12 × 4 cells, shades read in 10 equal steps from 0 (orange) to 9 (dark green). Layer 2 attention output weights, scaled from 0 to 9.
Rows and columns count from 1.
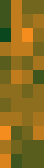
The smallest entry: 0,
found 2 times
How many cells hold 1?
1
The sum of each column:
53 43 49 52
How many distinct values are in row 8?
2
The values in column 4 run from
2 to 7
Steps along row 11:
up up same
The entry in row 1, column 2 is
2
